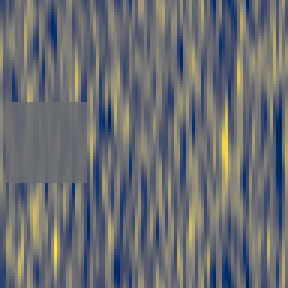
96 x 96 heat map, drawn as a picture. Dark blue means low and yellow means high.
Calmest part: middle left. Average level on the scale: 40%. Odd patch: calmer, in the middle left. Histogram: bell-shaped. Mirror symmetry: none. Grain: streaks running down.
